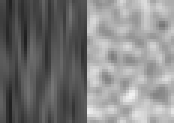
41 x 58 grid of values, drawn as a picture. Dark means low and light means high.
It is made of 1 by 2 panels. Panel 1,1: low, streaked downward. Panel 1,2: high, blotchy.
